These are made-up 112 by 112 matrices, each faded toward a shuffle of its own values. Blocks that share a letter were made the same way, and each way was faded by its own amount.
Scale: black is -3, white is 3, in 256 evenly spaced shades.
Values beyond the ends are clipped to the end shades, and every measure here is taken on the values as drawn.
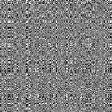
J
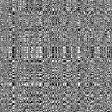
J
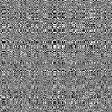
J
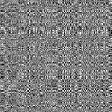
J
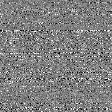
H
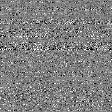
H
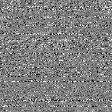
H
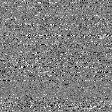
H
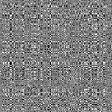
J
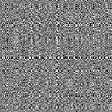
J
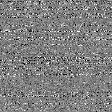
H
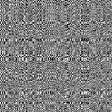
J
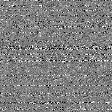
H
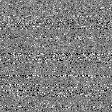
H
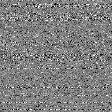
H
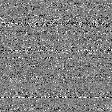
H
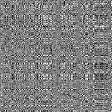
J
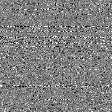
H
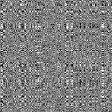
J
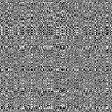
J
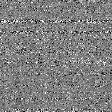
H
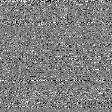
H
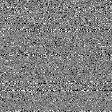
H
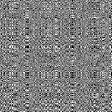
J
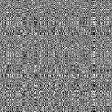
J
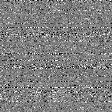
H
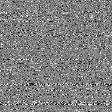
H
